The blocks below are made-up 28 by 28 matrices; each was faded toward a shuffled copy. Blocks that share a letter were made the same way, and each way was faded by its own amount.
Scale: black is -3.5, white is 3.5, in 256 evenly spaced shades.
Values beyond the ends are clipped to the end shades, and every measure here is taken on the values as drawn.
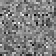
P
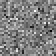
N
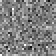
N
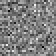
N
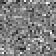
P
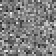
N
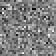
P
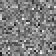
N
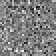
N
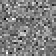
N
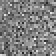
N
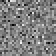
P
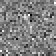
P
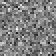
P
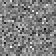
N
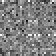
P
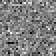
P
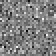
N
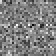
P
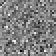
P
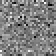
P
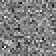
N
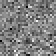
P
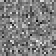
N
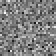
P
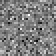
P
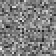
N
